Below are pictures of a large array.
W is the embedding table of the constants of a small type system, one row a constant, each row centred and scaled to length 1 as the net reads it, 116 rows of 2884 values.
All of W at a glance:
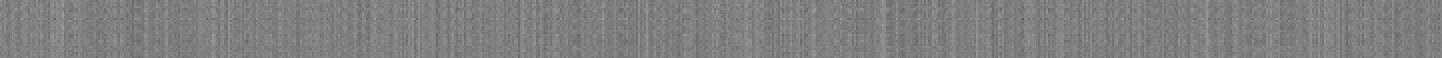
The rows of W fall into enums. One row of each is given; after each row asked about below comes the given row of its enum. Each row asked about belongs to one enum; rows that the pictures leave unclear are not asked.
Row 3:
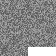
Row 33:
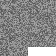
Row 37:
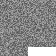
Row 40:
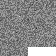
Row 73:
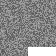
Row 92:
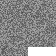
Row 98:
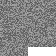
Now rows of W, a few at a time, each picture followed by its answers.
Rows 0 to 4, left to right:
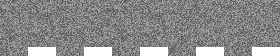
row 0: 33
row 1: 98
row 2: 33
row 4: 37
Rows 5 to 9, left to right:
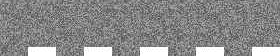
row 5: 3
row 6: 98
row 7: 33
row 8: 33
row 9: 73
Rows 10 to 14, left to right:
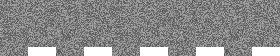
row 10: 98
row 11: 73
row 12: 98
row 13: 40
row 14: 73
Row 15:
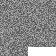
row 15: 37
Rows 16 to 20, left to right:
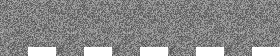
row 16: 37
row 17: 3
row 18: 3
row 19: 92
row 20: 3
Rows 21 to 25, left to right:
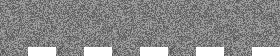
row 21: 73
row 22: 92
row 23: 73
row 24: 92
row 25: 33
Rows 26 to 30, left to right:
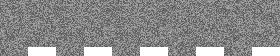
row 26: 73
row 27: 98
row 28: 98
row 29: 37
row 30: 33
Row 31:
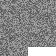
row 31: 33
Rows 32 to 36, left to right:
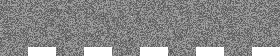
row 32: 98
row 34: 40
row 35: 73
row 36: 98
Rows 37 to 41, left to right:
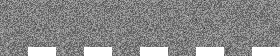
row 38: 37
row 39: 37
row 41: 92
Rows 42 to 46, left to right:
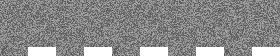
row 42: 92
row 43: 98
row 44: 92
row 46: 73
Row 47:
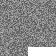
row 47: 37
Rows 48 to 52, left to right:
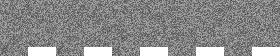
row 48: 3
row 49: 92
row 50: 33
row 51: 98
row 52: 37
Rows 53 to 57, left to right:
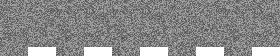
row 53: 98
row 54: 33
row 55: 33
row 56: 37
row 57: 33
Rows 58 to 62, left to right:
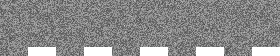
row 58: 33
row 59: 98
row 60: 40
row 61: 37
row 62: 92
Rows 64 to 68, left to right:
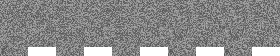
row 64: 92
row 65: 98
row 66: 98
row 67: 73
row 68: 73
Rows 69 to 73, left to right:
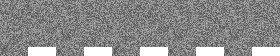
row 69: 3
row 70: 73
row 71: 92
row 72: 73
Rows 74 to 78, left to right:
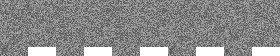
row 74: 3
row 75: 98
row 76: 98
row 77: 92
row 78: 73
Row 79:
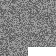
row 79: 33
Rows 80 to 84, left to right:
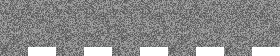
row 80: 3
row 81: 33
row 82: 33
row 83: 3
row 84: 92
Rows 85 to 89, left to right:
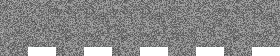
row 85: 37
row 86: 33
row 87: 33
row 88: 98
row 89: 33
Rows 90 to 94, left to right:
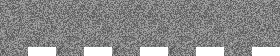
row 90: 73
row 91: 92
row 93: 92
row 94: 37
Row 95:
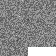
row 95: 40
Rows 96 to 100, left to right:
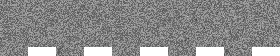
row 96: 98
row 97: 92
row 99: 40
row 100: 73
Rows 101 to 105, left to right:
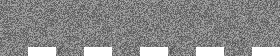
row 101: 98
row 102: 92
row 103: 37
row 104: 92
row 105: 40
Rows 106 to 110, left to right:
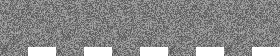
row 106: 3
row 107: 73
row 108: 73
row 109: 92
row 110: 3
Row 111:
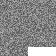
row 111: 37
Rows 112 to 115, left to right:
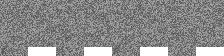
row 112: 92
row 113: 33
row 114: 3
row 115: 98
